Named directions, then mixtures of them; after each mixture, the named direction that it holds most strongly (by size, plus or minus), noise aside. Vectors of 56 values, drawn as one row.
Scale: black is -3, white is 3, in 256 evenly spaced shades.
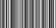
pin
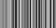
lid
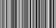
lid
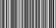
pin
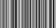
lid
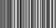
lid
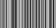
lid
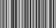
lid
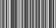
pin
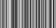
lid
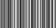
lid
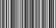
pin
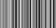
lid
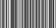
pin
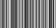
pin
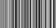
lid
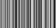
lid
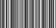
pin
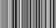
lid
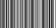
pin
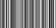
pin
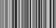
lid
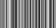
lid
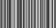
lid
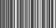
lid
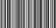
pin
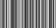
pin
